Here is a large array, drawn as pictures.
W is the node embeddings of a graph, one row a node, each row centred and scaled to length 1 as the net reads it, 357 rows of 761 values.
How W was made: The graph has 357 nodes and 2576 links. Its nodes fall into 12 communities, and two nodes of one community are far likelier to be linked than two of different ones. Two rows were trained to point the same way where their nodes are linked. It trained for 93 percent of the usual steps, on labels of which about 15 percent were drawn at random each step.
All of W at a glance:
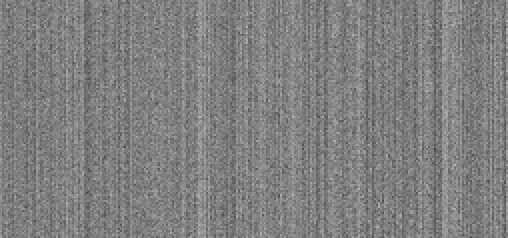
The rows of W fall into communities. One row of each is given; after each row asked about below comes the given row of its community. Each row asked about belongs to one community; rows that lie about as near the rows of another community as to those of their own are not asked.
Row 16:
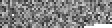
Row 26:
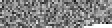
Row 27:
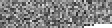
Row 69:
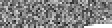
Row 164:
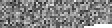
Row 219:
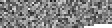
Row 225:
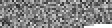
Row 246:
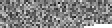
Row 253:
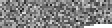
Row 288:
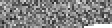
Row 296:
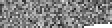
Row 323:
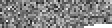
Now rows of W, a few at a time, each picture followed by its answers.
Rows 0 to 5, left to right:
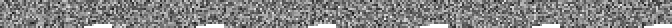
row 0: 296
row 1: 69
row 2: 246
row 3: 246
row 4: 219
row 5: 296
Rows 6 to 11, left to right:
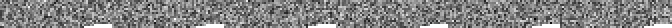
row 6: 296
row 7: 246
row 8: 253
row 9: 296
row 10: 69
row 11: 164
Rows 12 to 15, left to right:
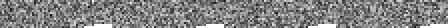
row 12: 69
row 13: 296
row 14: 164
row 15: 225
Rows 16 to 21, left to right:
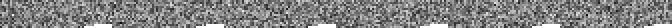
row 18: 225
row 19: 288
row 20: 323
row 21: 219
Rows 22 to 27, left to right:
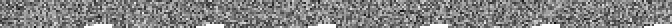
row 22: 225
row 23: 225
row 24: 16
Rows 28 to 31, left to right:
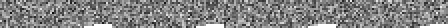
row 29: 246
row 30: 16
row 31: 69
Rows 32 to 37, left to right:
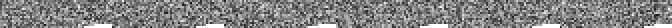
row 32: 246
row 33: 27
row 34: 246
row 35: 219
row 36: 16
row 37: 253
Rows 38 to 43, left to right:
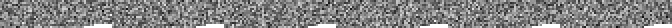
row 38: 16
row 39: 288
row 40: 288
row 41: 219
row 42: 246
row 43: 219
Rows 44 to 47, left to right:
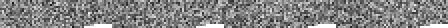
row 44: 253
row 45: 225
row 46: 27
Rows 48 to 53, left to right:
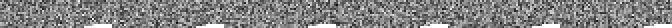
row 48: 225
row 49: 253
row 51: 323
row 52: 288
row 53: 246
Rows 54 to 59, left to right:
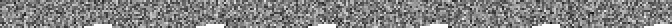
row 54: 219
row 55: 225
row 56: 225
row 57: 27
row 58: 296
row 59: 69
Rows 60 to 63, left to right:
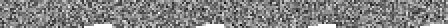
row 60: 296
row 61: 246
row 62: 225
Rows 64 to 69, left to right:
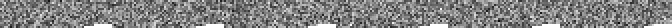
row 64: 288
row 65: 246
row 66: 16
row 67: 69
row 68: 69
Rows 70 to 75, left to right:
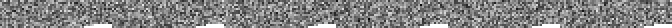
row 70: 246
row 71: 69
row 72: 253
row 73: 69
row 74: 164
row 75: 26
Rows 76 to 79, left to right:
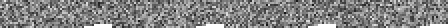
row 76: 219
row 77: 288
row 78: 69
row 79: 16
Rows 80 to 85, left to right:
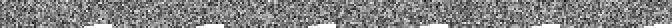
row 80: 323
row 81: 219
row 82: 69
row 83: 16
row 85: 69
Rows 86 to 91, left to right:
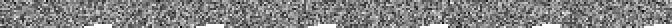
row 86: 219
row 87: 288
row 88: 225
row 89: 16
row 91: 16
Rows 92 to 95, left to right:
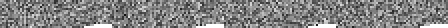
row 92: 253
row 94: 323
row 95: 225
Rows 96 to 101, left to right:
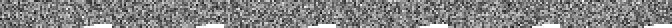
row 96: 26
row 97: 27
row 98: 219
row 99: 246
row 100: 323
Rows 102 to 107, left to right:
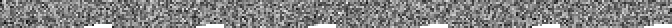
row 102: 323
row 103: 225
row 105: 16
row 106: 296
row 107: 16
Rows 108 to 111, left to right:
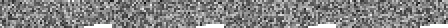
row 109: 69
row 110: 27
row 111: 253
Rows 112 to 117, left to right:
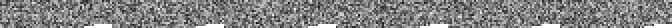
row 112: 323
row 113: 26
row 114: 26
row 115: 16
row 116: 219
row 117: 323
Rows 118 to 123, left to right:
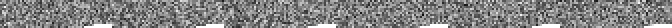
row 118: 219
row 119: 296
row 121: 26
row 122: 164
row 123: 225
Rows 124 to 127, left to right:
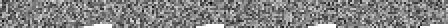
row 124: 69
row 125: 296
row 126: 27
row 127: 164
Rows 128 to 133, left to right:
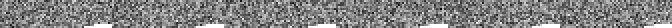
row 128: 288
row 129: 225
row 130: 296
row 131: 246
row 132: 16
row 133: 27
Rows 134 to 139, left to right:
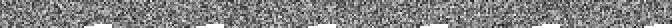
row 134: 164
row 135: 296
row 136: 296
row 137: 296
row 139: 225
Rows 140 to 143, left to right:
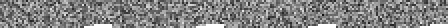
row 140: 296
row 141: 16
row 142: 296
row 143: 26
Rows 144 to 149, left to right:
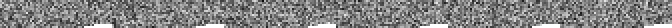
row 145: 219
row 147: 26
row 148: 296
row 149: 69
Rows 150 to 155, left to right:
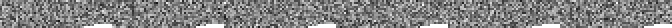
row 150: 246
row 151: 323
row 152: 27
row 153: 219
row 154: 164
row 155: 296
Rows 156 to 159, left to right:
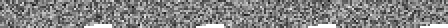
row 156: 225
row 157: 296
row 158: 246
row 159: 27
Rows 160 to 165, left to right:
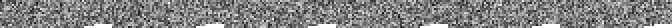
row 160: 323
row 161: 27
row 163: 225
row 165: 69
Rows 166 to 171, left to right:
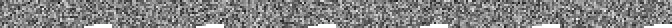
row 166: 296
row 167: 253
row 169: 253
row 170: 26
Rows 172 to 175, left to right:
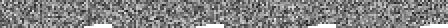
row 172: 164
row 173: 246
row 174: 164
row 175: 288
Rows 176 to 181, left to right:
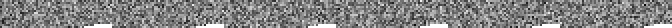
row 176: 288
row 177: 26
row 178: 26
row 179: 16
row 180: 69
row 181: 296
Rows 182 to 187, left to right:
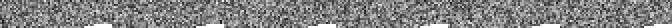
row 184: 219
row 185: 69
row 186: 219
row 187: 253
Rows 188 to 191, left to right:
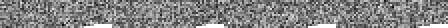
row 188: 246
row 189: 253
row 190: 26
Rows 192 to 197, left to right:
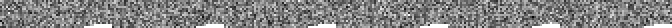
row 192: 219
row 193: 164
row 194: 26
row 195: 323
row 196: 27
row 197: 16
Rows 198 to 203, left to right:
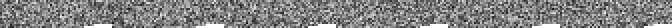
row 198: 219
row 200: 296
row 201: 253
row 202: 27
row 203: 164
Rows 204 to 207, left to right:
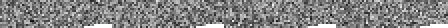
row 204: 164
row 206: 26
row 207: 69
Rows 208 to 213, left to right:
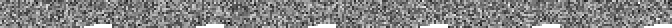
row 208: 253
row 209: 164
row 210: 16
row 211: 219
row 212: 164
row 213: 26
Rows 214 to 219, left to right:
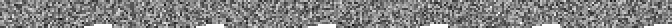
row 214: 296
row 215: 296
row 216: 246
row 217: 288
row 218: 27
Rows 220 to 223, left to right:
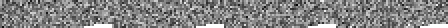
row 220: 164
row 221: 219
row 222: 164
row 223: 27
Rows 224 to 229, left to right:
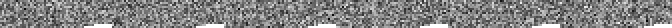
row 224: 27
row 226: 246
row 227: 253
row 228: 246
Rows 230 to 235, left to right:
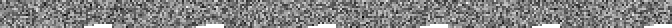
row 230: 225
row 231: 16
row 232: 26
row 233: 164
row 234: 296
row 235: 225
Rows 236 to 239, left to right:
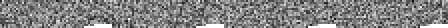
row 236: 323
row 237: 323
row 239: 253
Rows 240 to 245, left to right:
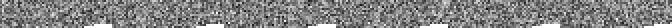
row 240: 253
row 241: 219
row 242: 26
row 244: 69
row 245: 288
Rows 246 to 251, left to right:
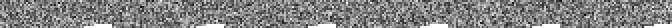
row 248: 27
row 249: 16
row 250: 26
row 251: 288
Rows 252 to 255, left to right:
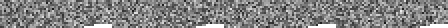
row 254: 296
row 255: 219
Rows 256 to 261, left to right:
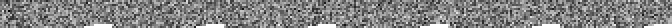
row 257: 219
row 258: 219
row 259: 253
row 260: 27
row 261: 26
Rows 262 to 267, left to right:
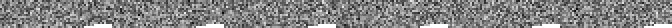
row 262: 225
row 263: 164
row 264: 26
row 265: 288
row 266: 69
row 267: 26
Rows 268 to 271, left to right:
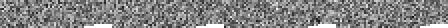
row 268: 26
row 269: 26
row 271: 69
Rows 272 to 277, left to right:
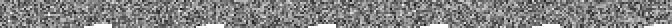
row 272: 27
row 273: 27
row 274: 296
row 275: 164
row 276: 296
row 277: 246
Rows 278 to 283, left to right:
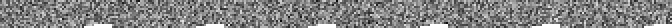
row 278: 225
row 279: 219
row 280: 16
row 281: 323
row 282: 164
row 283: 16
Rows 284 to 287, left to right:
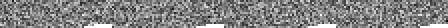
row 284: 225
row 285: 253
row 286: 26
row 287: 253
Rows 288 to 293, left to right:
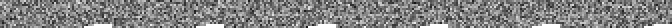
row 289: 225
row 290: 164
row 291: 219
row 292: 246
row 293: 219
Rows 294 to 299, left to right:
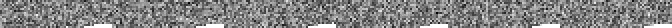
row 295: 26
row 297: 323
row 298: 288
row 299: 27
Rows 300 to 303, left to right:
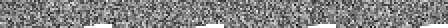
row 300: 164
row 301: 219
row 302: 164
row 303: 225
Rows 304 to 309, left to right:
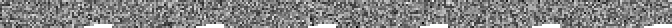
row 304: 246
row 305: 27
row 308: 27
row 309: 26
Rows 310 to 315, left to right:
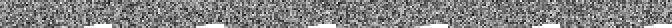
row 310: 288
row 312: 246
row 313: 16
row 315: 164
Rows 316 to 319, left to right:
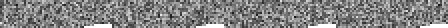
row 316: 296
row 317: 164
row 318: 246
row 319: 27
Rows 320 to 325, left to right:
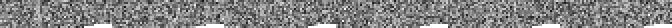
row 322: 253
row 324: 27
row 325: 16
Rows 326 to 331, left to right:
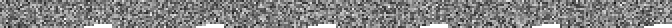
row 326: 26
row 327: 246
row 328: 69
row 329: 27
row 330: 246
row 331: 164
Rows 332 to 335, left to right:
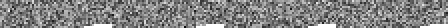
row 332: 288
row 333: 27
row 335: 164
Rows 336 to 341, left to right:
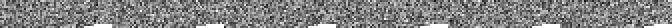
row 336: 164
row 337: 296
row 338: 253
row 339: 27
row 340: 225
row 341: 323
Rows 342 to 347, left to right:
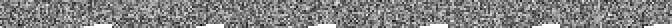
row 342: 246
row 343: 296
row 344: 164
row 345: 225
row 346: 164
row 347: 288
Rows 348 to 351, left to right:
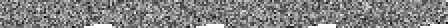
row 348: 246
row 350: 219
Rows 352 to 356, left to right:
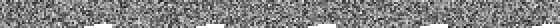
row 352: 296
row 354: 225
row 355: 225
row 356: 164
